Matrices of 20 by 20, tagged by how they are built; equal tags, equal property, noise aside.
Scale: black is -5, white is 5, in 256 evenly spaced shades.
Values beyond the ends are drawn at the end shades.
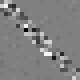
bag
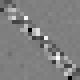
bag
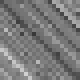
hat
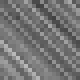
hat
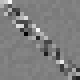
bag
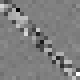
bag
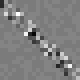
bag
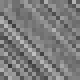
hat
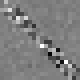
bag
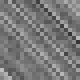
hat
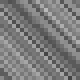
hat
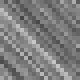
hat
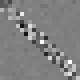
bag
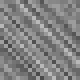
hat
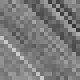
hat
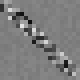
bag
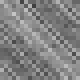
hat
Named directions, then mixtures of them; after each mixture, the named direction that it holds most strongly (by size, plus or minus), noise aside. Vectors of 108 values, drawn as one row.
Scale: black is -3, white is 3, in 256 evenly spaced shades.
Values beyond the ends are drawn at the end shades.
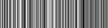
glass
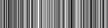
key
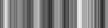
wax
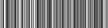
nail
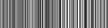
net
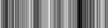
wax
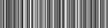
key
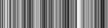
wax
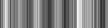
wax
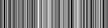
key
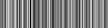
key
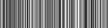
net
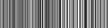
net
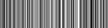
key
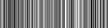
key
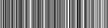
glass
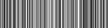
glass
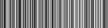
nail
